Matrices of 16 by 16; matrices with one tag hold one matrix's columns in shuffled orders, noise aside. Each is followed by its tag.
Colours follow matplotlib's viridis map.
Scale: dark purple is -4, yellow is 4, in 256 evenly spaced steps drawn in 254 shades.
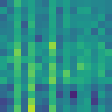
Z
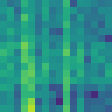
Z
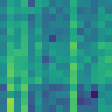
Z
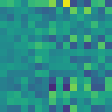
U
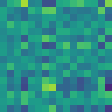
U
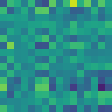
U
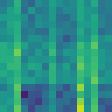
Z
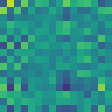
U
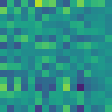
U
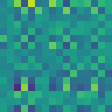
U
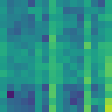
Z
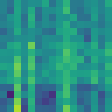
Z
